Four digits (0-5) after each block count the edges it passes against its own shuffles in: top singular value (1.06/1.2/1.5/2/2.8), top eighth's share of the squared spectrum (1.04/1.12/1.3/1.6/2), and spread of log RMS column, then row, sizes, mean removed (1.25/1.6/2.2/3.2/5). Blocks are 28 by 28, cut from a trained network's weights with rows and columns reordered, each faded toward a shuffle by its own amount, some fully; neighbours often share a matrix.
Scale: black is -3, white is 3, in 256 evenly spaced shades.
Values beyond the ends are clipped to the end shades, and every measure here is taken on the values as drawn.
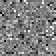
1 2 0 1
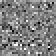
3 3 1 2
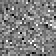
1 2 0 0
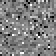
2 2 0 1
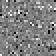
1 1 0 0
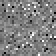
0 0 0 0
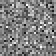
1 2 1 1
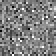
1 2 0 1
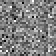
2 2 0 1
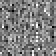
2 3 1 1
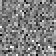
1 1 0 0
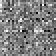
2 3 0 2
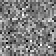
0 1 0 0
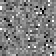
0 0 0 0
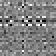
4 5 2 2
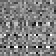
4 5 0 3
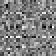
4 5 1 2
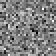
0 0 0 0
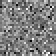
2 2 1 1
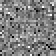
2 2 0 0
